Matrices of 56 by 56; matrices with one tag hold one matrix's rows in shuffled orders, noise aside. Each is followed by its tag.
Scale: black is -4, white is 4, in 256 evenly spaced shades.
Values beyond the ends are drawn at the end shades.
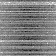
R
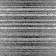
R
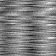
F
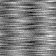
F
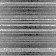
R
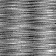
F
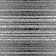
R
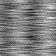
F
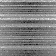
R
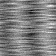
F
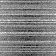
R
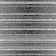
R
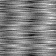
F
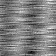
F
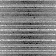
R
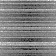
R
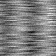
F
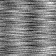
F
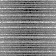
R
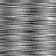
F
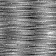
F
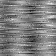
F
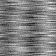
F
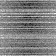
R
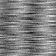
F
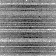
R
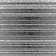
R
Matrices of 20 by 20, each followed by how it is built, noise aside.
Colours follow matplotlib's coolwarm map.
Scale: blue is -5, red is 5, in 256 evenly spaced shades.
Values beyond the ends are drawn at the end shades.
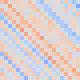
Toeplitz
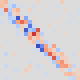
banded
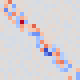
banded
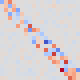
banded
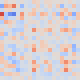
low rank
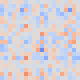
low rank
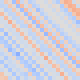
Toeplitz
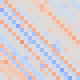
Toeplitz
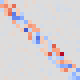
banded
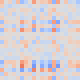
low rank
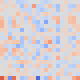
low rank
